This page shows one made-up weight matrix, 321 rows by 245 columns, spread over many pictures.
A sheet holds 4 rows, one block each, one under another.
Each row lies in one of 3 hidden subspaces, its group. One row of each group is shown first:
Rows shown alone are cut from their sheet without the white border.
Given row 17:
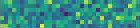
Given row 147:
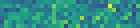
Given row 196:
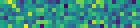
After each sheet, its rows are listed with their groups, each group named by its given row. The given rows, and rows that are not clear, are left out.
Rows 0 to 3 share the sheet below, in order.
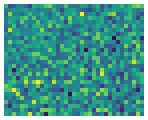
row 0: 147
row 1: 147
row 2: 147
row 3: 196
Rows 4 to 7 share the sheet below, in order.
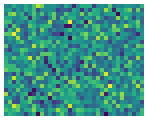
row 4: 147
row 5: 196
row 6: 147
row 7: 196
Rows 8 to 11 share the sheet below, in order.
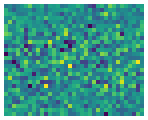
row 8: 17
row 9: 17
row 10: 196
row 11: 196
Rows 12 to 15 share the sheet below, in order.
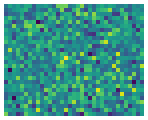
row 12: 147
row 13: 17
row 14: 147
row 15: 147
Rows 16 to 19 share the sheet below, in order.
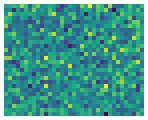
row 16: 147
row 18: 196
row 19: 196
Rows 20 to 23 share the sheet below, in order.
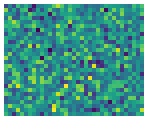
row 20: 196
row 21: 147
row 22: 147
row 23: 17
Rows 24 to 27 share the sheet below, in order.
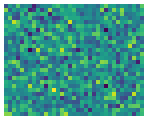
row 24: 196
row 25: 147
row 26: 196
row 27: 17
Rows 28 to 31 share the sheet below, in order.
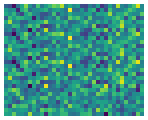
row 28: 196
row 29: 196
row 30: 196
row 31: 196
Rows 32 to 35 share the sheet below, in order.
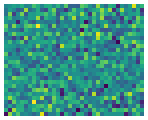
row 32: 147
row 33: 147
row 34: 196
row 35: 147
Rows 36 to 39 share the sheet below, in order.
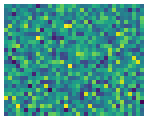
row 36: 147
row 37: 17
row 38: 196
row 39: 147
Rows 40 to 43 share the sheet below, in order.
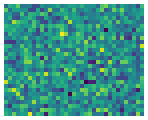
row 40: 196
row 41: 147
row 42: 17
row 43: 196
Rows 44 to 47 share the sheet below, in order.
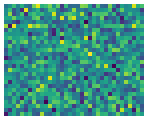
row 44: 147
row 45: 17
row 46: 147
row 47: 147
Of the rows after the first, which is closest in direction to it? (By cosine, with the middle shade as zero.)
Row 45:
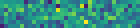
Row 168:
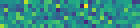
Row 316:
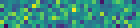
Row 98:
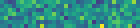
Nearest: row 98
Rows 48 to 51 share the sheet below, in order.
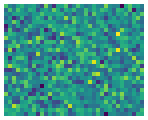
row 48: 17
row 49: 17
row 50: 17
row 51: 196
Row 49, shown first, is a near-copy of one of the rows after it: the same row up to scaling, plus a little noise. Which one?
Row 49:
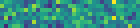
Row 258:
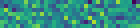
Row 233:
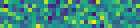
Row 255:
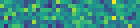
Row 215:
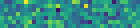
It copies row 255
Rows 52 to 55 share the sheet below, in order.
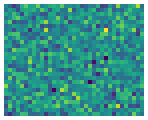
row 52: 196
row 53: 196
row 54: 17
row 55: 17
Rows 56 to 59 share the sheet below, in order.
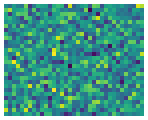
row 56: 17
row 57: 17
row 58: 196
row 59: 17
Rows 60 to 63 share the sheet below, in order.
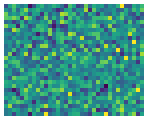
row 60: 17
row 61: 147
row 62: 196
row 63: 196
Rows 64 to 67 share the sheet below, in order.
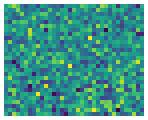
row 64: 196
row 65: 17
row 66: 196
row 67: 17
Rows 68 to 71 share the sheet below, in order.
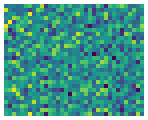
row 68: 17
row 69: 17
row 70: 196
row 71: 196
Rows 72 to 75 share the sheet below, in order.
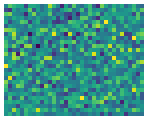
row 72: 17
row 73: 17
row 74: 17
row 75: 147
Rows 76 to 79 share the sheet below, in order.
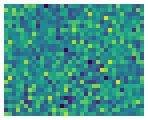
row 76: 147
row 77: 147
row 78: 17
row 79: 17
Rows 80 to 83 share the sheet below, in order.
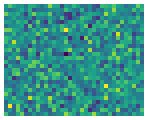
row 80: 17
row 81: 147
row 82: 196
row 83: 17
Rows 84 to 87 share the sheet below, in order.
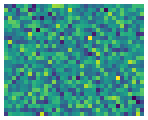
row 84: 196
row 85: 17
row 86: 147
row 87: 147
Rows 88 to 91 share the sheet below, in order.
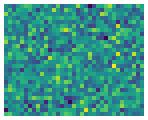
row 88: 17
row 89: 147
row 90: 147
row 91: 17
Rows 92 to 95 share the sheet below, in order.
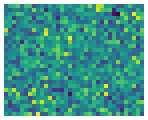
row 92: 147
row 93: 147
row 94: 196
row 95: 196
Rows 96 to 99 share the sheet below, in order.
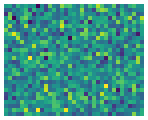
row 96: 147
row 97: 196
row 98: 196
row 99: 147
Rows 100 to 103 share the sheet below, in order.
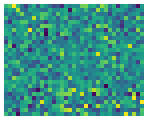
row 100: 196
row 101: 147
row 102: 196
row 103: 147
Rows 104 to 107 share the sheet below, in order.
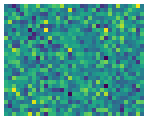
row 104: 196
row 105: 196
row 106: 196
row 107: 196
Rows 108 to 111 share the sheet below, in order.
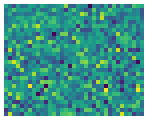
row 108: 147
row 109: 17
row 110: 196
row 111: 17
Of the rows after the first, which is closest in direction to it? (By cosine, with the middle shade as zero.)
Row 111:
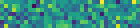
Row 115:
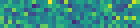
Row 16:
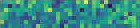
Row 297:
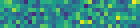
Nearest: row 297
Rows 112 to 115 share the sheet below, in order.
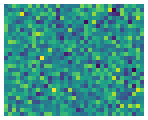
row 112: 147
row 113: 147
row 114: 147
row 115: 17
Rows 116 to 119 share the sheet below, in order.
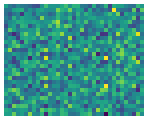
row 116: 147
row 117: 196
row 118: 196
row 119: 196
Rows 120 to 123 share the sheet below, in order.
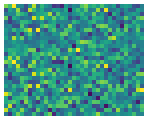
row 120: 196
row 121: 147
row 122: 196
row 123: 17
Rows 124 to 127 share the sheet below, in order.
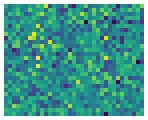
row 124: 147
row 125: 196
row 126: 17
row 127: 196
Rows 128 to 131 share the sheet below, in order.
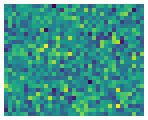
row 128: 17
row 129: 147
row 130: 17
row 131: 17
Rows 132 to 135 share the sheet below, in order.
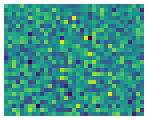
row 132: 147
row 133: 17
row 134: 17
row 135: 147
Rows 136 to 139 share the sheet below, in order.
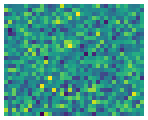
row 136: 17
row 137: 17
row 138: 147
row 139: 17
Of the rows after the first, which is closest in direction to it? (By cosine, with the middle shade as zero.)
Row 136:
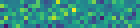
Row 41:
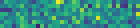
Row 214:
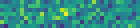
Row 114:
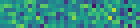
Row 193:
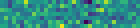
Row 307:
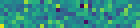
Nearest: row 214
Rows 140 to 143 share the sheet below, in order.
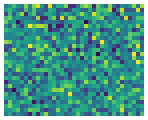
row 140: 147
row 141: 147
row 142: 17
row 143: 196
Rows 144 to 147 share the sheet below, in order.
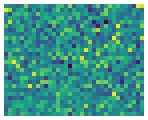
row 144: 17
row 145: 147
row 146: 196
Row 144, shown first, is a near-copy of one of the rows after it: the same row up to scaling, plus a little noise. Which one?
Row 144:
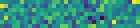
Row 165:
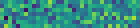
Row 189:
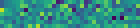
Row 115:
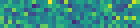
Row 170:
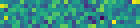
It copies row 170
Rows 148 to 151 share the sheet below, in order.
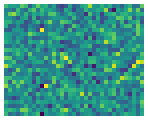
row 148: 147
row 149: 17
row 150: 17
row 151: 147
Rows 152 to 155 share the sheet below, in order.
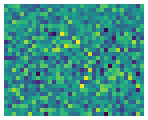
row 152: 196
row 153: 17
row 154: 147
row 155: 196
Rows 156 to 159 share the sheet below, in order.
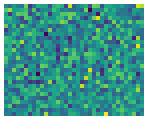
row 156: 17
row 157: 147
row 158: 147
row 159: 196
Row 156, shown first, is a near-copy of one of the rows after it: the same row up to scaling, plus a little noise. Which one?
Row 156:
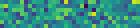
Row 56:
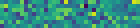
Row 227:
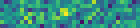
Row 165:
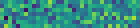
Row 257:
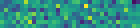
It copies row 56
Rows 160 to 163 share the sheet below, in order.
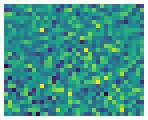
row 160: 17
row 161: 147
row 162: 17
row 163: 196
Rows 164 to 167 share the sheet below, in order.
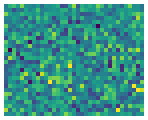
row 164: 147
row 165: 17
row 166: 147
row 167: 17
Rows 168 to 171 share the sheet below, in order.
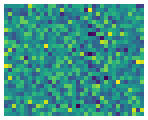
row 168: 17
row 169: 17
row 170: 17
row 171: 147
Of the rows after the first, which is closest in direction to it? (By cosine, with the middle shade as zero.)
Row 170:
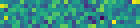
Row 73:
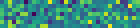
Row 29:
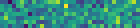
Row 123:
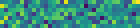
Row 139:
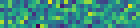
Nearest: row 123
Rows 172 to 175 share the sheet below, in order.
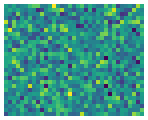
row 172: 17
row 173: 196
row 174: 196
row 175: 147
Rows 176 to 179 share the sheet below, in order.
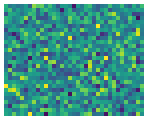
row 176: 147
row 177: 196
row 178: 17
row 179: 196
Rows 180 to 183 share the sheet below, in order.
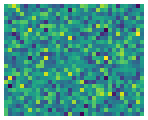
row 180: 196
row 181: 196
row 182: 17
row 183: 147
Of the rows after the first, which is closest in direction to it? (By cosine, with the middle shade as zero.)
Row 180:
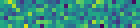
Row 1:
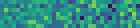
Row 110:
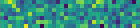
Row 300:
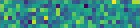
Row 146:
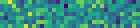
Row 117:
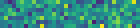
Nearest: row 110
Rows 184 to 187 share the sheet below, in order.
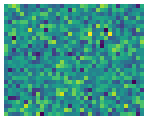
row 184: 196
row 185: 147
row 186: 147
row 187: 147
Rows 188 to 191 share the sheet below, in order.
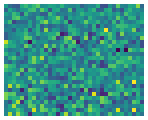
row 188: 196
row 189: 17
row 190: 147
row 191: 147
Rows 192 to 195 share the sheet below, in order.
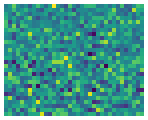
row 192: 17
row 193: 17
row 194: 196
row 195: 17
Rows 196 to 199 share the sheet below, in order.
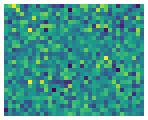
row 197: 196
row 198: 147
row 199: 17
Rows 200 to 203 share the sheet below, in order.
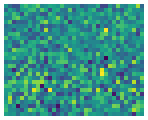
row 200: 196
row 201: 196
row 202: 147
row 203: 147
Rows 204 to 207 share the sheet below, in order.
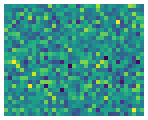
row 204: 147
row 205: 196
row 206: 196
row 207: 147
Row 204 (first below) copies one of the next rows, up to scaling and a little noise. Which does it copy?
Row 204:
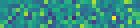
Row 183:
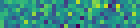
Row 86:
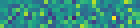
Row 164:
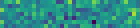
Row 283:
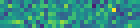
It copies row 86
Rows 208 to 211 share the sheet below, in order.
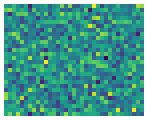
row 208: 17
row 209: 196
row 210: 147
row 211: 147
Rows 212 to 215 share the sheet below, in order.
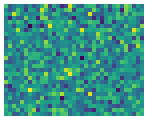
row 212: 147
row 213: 147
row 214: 17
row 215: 17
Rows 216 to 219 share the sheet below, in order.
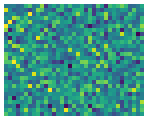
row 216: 17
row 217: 17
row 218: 196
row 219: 147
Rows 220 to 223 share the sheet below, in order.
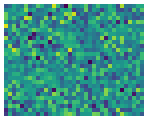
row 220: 17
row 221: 196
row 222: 147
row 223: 17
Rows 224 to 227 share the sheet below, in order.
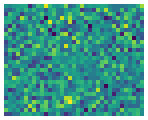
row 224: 147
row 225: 17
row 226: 196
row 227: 17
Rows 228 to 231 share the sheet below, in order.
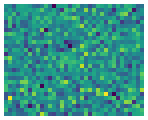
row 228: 17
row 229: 17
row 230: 147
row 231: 147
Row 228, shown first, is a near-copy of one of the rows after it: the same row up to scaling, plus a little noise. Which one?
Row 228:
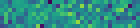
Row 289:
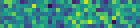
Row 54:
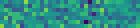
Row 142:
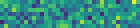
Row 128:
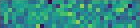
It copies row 128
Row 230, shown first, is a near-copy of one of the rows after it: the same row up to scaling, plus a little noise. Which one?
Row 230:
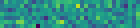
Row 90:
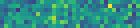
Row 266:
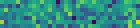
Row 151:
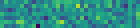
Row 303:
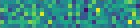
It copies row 151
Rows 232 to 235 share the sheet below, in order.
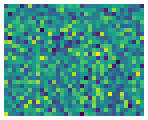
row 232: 147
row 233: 17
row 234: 147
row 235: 147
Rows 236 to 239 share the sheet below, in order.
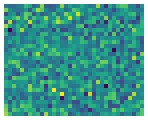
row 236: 17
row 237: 147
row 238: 196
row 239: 17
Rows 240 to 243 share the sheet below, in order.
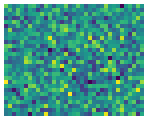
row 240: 17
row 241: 147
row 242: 17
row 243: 196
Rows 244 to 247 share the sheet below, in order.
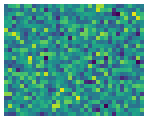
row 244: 147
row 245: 196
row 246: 17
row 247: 17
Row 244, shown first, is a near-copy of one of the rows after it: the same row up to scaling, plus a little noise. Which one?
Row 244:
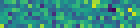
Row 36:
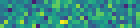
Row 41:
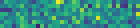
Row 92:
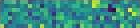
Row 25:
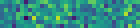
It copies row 92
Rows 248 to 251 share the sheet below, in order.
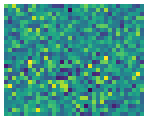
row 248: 196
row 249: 196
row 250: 17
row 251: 147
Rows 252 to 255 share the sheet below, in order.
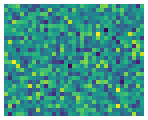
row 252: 196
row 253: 147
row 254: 196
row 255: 17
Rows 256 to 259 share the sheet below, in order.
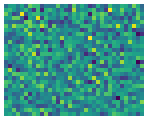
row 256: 147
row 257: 17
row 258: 17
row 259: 147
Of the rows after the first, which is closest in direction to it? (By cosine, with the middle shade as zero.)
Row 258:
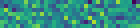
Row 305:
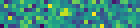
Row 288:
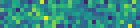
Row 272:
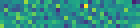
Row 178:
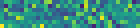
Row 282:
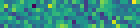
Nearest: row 272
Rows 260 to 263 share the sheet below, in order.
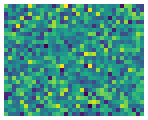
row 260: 17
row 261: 17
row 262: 17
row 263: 147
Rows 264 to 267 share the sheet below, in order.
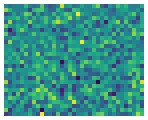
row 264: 17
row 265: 147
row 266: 147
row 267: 147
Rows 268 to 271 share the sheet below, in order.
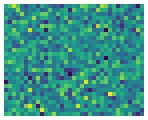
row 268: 196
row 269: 196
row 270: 17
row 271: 147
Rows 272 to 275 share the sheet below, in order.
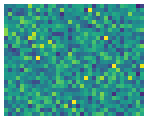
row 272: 17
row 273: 196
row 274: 147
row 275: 147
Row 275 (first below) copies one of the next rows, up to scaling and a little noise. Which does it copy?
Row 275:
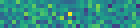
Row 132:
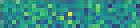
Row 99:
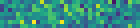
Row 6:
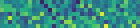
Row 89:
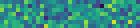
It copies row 132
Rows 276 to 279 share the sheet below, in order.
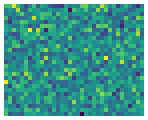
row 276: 196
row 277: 196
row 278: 17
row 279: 147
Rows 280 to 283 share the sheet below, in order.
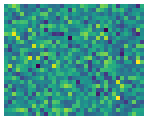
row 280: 196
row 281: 196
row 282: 17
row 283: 147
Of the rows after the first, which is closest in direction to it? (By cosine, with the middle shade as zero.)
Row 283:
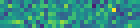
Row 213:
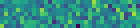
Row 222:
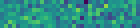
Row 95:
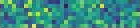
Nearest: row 222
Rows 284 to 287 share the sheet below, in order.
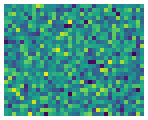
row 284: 147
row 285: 147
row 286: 17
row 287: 196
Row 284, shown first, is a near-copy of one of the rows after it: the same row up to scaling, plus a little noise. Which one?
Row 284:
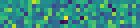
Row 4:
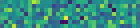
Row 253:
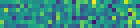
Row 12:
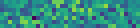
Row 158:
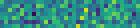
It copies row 4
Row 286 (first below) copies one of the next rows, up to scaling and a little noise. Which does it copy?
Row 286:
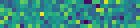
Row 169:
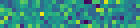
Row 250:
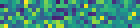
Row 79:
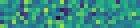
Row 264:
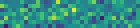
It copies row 169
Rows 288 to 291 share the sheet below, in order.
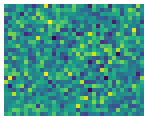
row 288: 147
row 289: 17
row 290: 17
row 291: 147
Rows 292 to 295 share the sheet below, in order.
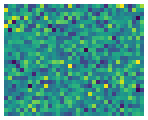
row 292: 17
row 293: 147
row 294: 196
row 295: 17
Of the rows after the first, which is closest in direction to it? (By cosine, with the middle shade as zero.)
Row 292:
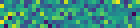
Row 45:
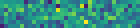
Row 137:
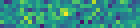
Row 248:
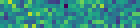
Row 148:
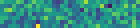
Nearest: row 45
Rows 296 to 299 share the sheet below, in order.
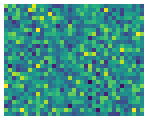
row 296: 196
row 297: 17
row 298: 17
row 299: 147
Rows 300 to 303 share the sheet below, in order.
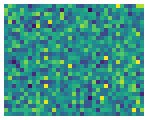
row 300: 17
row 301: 196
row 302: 196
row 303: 147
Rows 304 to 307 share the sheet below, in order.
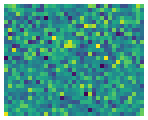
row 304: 17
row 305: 17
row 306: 147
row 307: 17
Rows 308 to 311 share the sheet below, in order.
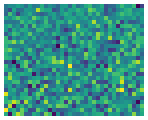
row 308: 17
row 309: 147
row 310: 196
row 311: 17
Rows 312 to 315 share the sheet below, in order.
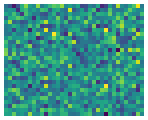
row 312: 196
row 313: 17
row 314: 196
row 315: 196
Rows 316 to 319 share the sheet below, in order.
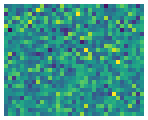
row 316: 17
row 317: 147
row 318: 17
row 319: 147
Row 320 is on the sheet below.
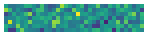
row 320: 17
